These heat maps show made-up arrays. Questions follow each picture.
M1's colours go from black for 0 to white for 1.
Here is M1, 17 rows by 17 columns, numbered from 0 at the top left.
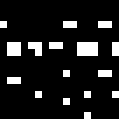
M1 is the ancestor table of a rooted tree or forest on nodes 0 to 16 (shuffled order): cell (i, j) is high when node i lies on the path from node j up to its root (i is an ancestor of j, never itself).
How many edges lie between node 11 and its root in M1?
2
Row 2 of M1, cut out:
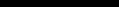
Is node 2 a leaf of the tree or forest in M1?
yes
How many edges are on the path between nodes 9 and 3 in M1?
3
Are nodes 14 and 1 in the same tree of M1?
no
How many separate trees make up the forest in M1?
2
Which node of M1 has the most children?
6
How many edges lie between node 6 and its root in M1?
0
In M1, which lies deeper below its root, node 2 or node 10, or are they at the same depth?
node 2
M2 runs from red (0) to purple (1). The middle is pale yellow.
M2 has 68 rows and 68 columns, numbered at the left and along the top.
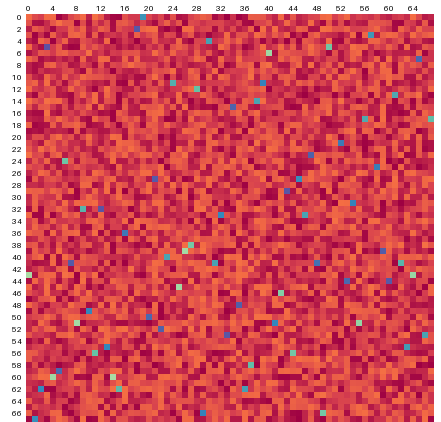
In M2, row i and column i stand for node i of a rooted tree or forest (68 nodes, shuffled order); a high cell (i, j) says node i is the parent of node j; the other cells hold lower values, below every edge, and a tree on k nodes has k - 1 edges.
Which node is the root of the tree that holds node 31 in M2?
51
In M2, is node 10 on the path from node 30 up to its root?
no
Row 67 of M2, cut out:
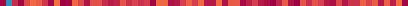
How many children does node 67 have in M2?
1
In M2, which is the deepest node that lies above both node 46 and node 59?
56
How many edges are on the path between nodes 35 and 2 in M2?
4
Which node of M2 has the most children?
41
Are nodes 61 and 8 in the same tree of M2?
yes
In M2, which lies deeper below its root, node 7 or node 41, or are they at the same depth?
node 7
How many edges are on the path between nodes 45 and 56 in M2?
6
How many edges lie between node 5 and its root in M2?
5
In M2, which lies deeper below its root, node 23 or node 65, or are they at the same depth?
node 23
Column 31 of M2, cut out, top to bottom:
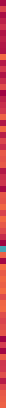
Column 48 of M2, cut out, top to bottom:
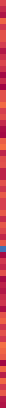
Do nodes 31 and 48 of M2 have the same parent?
yes
